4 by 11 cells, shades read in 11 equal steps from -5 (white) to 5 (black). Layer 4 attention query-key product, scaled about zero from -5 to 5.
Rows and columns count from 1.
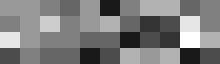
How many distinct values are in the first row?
5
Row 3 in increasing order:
-5 -4 -2 -1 0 0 1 1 2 3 4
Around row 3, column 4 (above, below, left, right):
0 1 0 1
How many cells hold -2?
6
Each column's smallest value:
-4 -1 -3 0 -1 -2 -2 -2 -2 -5 -2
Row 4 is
2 0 1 1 4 2 -2 -1 -2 4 2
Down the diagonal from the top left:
-1 -1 0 1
